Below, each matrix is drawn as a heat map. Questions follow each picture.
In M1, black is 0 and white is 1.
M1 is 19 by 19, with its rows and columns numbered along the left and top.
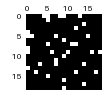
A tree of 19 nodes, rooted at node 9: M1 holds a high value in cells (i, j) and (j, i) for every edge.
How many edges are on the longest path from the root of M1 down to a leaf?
6
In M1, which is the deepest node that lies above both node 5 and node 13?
0
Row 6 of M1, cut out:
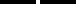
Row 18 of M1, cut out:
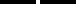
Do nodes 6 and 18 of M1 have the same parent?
yes
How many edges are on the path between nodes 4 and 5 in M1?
2
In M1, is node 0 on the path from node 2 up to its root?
yes
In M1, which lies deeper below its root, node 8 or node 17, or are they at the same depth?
node 17
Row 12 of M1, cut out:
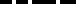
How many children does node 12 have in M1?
2
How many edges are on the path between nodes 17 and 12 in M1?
2
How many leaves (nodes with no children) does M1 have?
13
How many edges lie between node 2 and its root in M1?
6
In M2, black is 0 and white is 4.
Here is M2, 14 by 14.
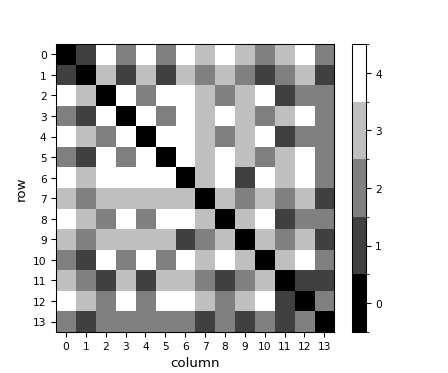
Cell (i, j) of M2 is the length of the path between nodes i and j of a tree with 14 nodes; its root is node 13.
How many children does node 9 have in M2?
1
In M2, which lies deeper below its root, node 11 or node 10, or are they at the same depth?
node 10
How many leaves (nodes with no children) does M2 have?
10
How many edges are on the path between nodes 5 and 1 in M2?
1
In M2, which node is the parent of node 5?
1
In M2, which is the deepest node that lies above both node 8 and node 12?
11
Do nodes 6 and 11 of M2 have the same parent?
no
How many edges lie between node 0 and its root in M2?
2
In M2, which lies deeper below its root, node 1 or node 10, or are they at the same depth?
node 10
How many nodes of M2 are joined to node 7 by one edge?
1
